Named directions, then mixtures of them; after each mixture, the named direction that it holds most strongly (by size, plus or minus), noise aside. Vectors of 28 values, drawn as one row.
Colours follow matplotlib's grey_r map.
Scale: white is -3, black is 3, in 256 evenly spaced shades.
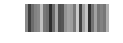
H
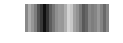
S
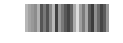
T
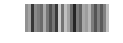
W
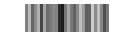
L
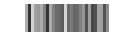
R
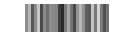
L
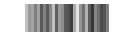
T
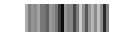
L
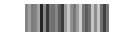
L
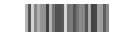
R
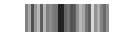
L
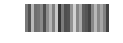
W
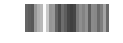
S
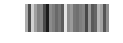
R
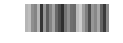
L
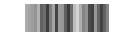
T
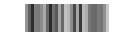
W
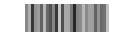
W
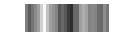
S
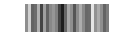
L
